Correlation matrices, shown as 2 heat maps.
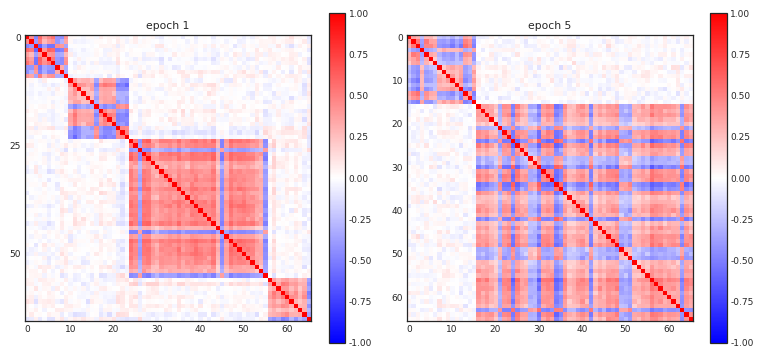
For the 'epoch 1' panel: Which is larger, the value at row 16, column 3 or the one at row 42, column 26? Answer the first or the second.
the first
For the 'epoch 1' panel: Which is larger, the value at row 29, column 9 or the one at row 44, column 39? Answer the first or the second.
the second
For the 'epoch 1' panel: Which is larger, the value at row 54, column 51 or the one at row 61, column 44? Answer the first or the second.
the first
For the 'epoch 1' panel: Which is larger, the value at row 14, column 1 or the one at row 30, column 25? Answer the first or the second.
the second
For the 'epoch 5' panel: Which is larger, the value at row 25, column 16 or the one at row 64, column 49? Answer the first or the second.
the first
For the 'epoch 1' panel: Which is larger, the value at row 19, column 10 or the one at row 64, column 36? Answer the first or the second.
the first
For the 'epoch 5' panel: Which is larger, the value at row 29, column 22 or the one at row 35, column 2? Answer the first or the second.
the second
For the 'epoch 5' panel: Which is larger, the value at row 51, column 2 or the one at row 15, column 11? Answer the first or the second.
the second
